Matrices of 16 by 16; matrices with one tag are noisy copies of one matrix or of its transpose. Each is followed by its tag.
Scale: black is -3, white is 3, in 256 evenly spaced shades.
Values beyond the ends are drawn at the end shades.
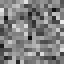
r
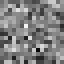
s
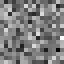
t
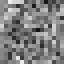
r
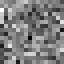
r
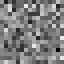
t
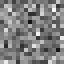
t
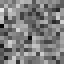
r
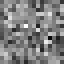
s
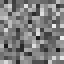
t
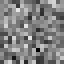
s
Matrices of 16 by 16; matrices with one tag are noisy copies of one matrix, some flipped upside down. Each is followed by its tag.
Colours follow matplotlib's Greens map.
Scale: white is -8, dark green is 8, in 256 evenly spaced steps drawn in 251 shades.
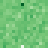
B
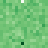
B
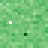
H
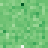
B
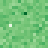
H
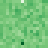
B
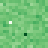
H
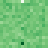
B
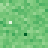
H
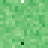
B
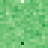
B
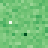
H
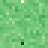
B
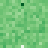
B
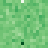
B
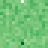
B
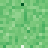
B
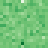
B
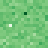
H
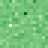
H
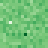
H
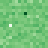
H
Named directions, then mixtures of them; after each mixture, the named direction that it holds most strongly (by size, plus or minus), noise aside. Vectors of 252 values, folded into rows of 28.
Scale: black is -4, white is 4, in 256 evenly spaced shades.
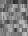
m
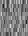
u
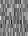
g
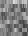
m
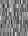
g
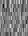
u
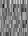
u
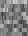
m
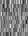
u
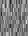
u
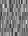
u
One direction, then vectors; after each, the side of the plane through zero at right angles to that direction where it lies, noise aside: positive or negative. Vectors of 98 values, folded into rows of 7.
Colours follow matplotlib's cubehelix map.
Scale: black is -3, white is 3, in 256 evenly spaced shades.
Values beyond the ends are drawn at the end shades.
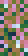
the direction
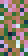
positive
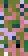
negative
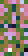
negative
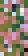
negative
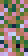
negative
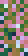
positive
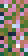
positive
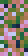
negative
